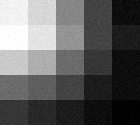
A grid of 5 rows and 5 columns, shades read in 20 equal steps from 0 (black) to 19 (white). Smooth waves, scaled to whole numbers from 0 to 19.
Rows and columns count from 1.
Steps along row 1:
down down down down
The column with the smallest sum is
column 5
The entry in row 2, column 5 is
2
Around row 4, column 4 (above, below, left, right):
4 1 5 1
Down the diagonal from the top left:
18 17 8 2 0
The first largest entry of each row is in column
1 1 1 1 1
